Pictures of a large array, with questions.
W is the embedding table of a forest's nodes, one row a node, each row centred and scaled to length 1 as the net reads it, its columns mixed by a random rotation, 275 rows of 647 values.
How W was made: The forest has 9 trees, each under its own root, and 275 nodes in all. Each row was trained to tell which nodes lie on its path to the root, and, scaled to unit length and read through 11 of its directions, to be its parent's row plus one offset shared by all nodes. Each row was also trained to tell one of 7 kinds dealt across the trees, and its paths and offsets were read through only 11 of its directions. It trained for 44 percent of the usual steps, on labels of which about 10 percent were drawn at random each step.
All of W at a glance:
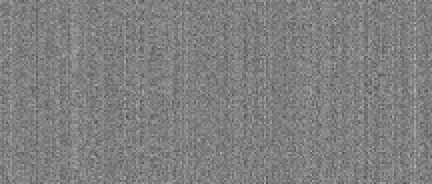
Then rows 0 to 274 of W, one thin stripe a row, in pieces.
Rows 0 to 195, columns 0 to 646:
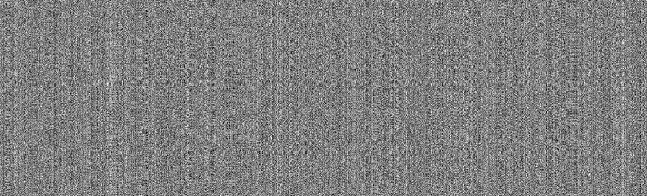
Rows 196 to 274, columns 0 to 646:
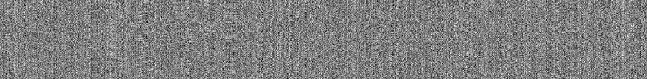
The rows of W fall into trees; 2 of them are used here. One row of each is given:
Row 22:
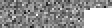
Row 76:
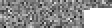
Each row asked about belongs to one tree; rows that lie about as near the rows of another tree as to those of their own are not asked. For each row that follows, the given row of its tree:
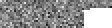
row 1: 76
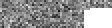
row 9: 76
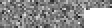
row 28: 76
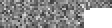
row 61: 76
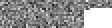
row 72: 76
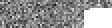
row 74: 22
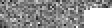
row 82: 22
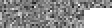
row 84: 76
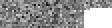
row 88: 22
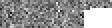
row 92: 22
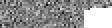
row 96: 22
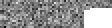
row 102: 76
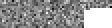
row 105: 76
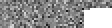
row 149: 76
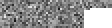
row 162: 76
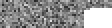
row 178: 76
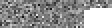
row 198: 22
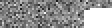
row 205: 22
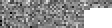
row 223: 22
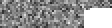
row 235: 76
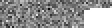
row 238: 22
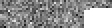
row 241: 76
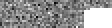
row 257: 22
